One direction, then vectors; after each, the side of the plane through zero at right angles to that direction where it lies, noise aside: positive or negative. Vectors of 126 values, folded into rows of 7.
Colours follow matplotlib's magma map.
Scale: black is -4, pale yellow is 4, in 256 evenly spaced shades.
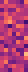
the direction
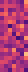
positive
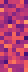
negative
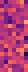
negative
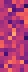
negative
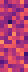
negative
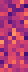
negative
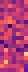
positive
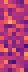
positive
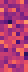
negative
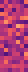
positive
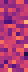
negative
